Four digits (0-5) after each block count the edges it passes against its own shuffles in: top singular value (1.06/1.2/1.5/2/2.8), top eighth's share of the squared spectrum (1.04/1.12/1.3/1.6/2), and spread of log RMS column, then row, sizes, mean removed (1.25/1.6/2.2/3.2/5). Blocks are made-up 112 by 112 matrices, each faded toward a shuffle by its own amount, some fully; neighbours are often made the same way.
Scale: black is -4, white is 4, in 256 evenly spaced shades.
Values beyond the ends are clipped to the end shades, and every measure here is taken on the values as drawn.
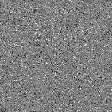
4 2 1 1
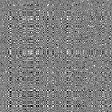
5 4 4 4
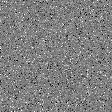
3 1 0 0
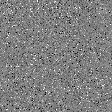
3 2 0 0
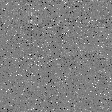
3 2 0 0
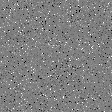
0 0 0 0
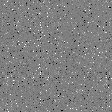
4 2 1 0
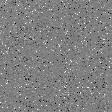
2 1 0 0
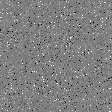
2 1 0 0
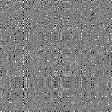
5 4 3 3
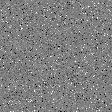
2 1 0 0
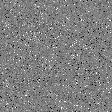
2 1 0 0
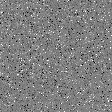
2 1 0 0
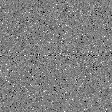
3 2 0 1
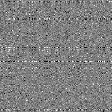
5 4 2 3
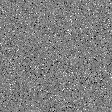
2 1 0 0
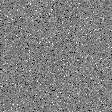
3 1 0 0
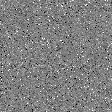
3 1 0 0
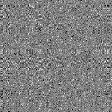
4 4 2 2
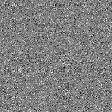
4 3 1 1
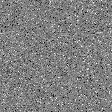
0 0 0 0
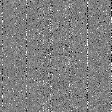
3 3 3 0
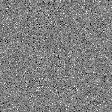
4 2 1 1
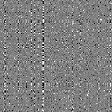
5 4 3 2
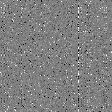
4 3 2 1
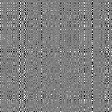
5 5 4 3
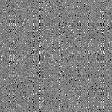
5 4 3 2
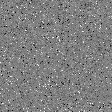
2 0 0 0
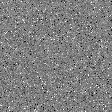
0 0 0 0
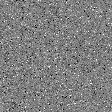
0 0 0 0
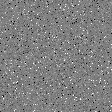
0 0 0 0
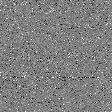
2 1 0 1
